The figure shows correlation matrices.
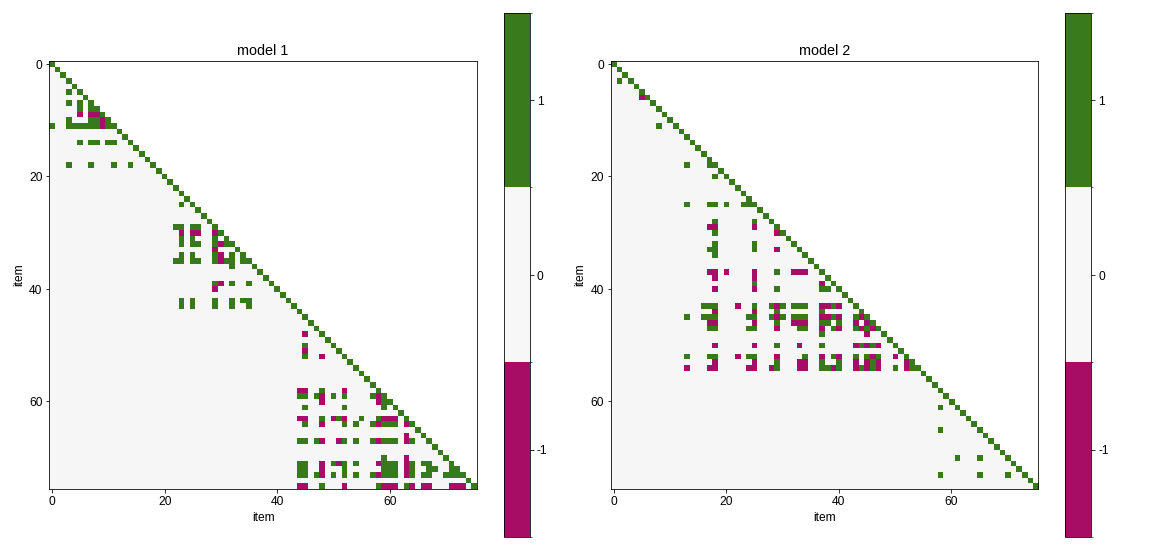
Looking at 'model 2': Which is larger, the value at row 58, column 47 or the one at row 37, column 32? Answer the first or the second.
the first
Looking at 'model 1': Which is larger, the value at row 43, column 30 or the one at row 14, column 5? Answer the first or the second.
the second
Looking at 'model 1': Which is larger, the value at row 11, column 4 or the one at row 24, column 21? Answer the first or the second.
the first
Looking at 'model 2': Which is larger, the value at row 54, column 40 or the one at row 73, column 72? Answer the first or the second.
the first
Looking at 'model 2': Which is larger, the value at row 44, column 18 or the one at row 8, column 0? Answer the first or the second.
the second
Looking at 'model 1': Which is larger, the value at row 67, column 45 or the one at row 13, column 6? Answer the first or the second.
the first
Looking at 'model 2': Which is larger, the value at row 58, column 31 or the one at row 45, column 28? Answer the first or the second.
the second
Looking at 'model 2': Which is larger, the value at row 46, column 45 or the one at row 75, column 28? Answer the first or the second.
the second
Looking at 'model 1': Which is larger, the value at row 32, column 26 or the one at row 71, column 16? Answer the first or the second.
the first
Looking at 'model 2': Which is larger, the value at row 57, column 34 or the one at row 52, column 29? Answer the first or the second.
the first
